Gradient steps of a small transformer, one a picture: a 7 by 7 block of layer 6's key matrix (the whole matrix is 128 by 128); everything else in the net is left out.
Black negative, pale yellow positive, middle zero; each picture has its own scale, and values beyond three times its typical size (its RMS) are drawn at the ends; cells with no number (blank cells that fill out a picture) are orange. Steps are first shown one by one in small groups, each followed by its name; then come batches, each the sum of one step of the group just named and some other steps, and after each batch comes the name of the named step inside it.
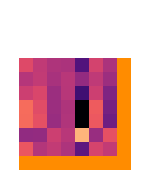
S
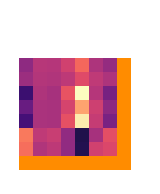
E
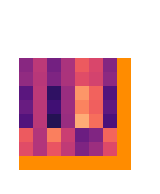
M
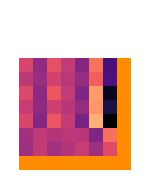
M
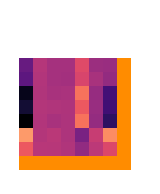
E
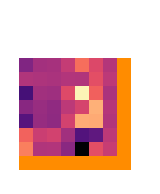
E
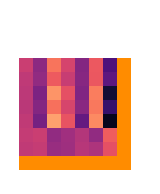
E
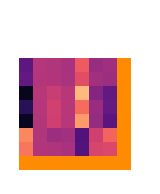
E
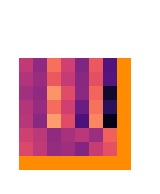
S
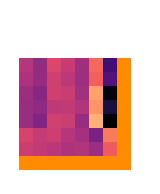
M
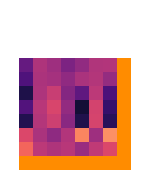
S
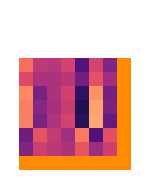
E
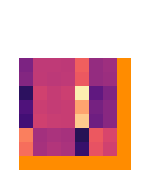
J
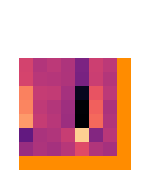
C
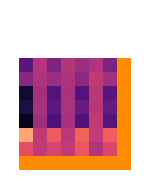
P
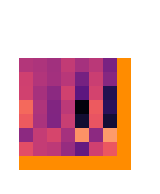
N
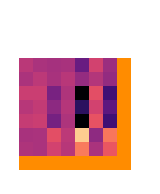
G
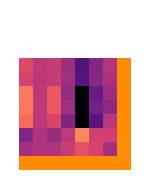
C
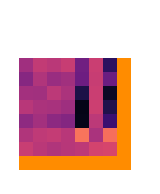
N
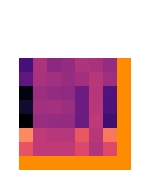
P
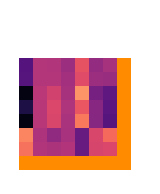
J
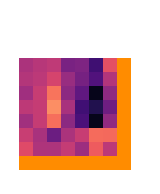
J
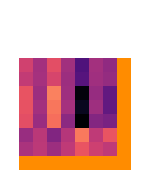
C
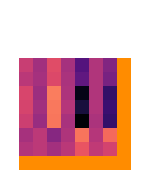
G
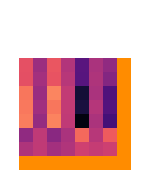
N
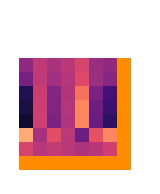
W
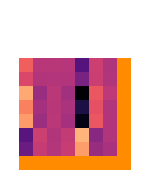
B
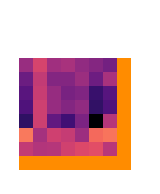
W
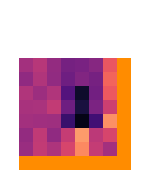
B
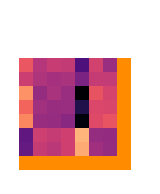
B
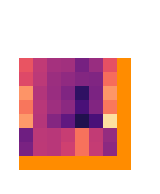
B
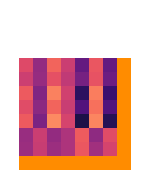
B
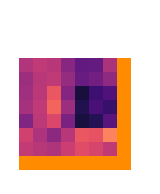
W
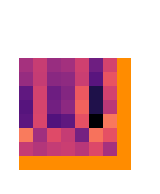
W
